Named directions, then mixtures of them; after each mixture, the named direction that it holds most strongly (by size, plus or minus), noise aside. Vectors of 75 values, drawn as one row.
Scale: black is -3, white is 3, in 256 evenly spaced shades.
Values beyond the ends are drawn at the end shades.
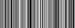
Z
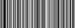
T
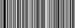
T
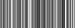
Z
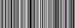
Z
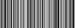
Z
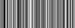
T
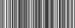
Z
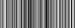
T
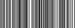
Z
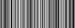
Z
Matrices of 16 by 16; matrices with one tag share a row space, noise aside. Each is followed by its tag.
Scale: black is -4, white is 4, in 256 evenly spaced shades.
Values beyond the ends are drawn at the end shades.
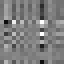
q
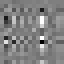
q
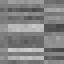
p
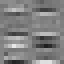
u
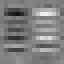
u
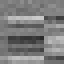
p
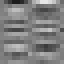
u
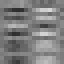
u
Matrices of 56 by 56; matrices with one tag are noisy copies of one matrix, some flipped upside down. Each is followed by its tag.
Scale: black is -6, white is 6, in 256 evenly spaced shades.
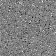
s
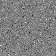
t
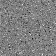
s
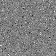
t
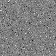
t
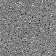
s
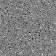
s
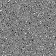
t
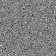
t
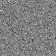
t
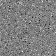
s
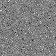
t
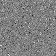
t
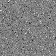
t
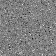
s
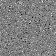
s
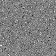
t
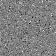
s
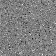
s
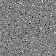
s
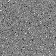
t
